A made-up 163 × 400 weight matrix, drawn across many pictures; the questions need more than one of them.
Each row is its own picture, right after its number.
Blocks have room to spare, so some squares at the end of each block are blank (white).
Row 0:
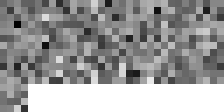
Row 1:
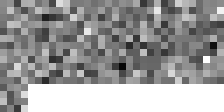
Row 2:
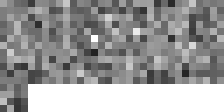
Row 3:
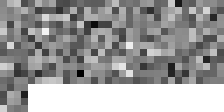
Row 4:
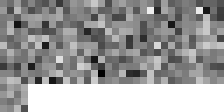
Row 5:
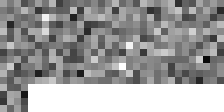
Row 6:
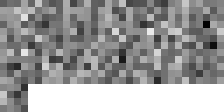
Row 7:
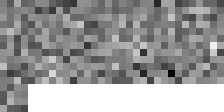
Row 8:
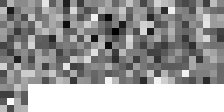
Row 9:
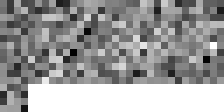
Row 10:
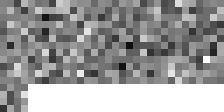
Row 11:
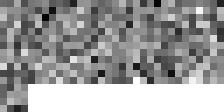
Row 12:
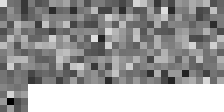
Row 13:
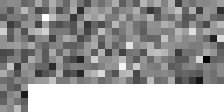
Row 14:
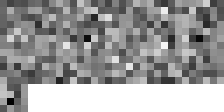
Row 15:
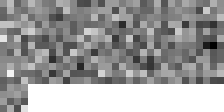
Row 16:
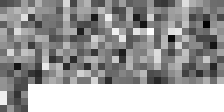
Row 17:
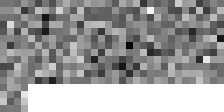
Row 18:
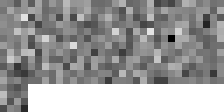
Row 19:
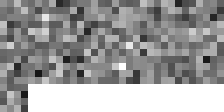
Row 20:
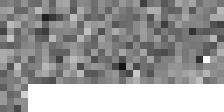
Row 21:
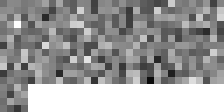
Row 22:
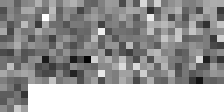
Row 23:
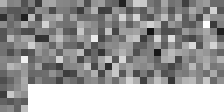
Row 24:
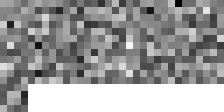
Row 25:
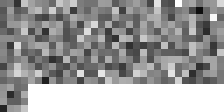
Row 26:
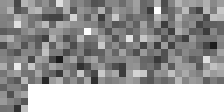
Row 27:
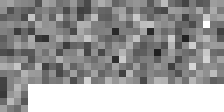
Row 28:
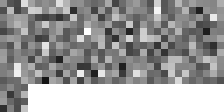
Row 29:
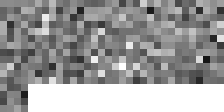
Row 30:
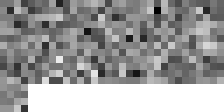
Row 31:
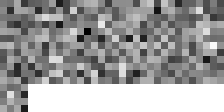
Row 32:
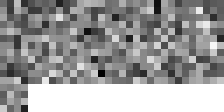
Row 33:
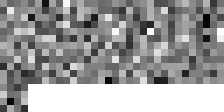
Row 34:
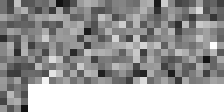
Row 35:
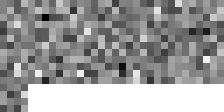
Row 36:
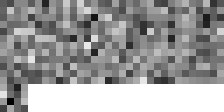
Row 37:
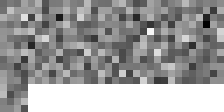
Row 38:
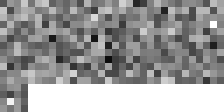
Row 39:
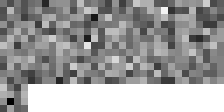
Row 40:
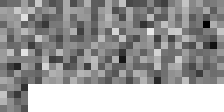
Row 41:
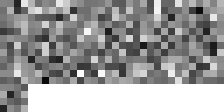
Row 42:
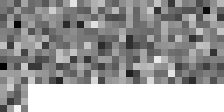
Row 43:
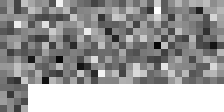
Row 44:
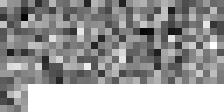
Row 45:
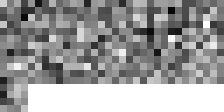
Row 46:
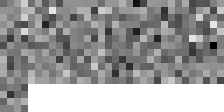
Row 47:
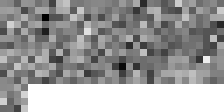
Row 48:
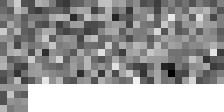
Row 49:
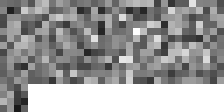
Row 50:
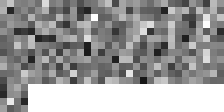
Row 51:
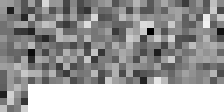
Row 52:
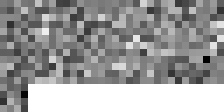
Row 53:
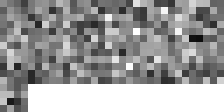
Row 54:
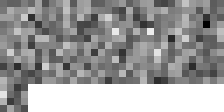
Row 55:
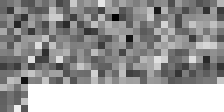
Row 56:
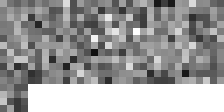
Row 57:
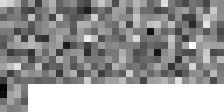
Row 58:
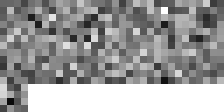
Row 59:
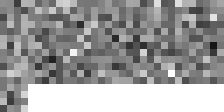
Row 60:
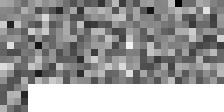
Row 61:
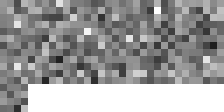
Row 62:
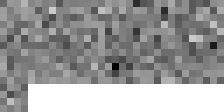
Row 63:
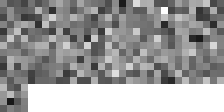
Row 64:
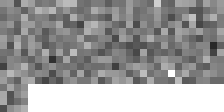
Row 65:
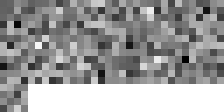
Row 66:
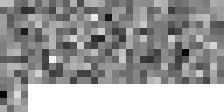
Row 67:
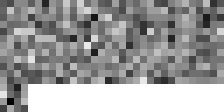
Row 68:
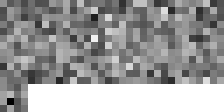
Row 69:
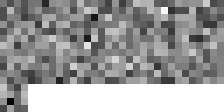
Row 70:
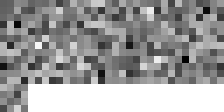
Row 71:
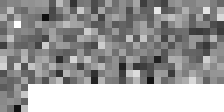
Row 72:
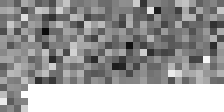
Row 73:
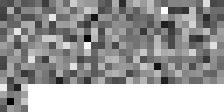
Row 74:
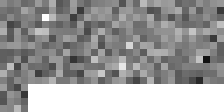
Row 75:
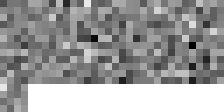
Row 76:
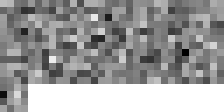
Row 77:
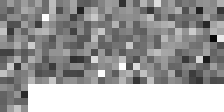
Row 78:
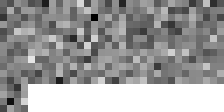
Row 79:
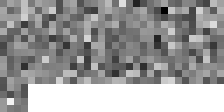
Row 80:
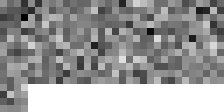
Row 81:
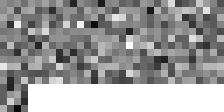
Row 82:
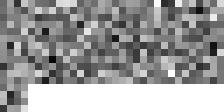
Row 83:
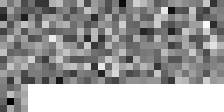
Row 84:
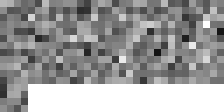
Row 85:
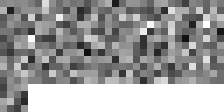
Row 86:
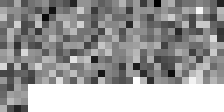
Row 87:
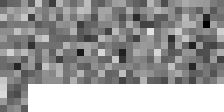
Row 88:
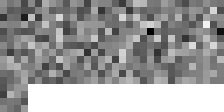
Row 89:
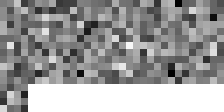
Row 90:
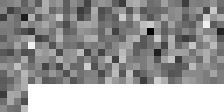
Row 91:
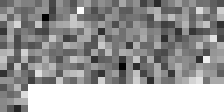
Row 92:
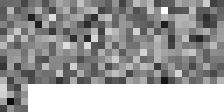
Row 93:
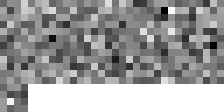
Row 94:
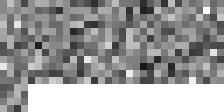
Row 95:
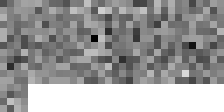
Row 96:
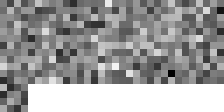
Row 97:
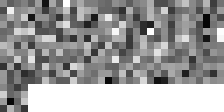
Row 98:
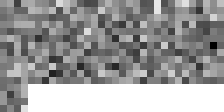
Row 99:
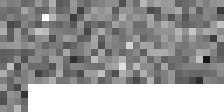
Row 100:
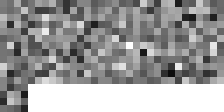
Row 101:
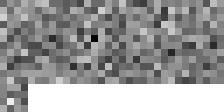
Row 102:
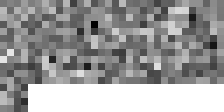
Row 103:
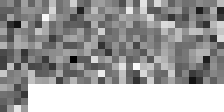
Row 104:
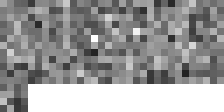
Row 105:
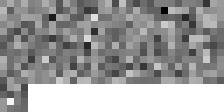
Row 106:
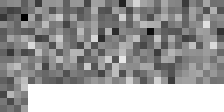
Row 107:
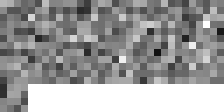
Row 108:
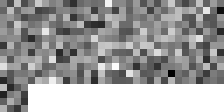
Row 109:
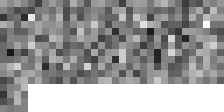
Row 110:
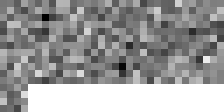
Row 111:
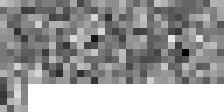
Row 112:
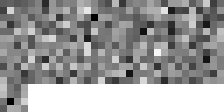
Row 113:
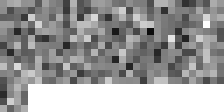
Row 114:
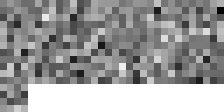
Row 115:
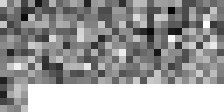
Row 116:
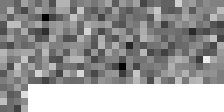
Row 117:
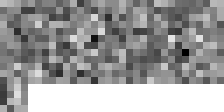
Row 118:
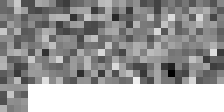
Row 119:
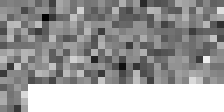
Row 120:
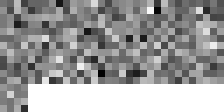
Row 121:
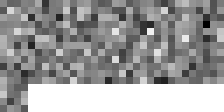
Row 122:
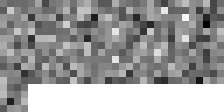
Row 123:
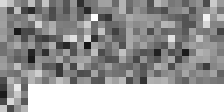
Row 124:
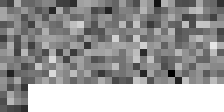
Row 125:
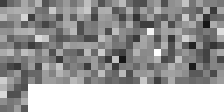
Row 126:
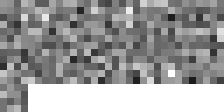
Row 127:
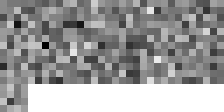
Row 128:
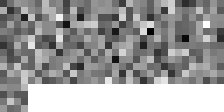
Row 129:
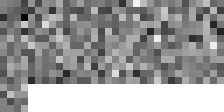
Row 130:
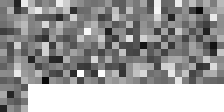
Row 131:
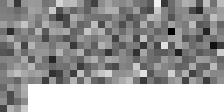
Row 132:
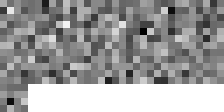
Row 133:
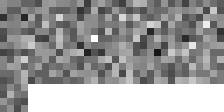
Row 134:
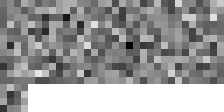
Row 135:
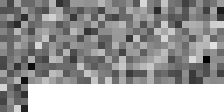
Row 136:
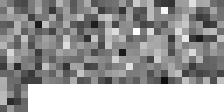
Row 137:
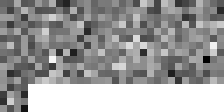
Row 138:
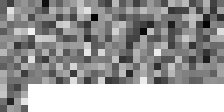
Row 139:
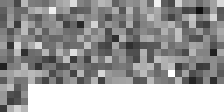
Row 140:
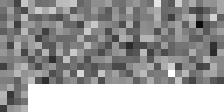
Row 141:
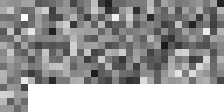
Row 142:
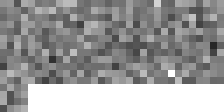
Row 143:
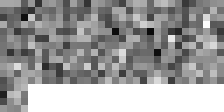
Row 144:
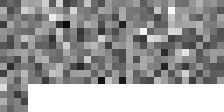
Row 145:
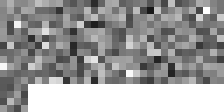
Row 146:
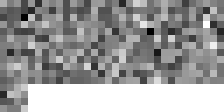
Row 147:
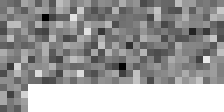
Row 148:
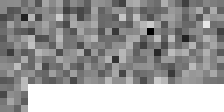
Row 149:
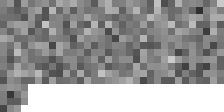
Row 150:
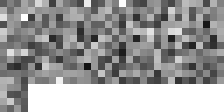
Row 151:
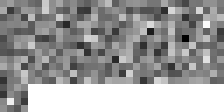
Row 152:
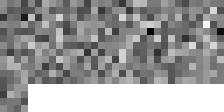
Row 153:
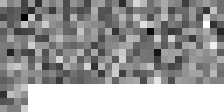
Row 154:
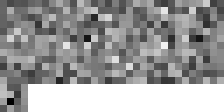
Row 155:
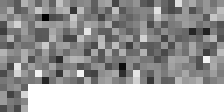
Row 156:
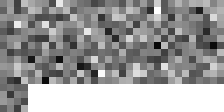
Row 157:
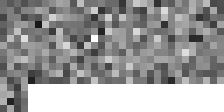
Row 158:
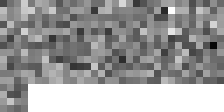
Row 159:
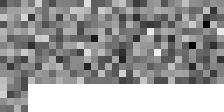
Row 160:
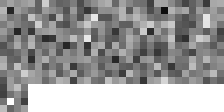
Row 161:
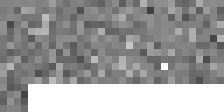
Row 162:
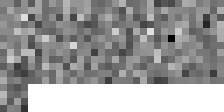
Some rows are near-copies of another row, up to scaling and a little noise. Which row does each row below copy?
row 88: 152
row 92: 58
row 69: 39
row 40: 6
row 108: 96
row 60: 24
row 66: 76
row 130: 41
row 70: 65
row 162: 18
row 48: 118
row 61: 26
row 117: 111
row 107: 84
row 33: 97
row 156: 43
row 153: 146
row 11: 86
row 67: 36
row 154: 14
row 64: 142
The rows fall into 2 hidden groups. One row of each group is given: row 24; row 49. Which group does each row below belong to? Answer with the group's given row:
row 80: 49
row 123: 49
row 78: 49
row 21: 24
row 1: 24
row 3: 24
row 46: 49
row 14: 49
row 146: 49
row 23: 49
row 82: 24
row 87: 49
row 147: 24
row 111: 49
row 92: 49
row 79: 49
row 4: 24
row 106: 49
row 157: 49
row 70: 24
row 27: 49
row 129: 49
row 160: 49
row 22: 24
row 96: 24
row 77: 24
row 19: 24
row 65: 24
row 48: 24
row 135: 24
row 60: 24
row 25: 24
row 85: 49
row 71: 24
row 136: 49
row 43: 24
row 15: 24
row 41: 24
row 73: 49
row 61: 24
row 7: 24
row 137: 24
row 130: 24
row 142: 24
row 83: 49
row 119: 24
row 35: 24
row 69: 49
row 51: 49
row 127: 24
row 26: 24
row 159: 49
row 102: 49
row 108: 24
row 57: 49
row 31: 24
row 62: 49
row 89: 24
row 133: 49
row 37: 49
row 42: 24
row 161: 24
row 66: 49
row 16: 49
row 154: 49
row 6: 49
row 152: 49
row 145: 24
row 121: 49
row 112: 49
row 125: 49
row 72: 24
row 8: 49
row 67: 49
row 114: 24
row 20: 24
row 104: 49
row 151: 49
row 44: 49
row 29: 24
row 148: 49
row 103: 24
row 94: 24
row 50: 49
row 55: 24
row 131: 24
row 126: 24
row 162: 49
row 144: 49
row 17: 24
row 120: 24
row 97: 49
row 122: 49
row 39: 49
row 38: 49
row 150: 49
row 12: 49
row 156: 24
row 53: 49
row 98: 24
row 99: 24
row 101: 49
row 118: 24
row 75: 49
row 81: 24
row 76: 49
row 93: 49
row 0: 24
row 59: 24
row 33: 49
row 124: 24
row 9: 24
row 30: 24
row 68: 49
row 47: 24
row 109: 49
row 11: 24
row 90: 49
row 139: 24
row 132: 49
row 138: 49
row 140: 24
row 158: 49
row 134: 24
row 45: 49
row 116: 24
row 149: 24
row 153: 49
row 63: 49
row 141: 24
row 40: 49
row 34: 24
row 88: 49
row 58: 49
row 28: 24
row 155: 24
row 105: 49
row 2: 49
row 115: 49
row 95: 49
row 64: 24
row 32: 24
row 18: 49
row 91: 24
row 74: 24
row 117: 49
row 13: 24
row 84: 49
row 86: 24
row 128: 49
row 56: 49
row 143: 49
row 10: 24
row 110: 24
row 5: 24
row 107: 49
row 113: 49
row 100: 24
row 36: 49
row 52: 24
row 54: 49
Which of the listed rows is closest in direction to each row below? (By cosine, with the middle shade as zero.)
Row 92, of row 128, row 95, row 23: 23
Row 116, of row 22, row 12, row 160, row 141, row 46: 141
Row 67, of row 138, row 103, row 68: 138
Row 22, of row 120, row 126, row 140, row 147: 126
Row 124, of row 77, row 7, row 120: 7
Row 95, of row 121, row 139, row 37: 37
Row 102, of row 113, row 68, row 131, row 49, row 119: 49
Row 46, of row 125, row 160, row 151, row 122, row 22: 125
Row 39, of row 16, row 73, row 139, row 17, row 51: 73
